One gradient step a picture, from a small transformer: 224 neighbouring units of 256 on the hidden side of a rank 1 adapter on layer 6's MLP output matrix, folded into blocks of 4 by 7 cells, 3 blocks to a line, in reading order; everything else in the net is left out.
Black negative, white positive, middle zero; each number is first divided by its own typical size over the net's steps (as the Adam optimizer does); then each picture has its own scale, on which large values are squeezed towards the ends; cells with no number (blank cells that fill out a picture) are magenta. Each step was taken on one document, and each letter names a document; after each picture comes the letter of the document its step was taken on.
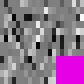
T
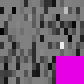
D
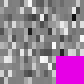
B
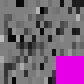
T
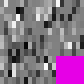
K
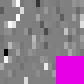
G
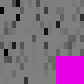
G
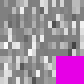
B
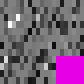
B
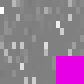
G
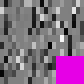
B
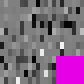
D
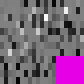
D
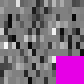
B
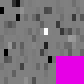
G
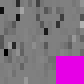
G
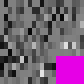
K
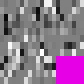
K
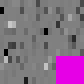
G
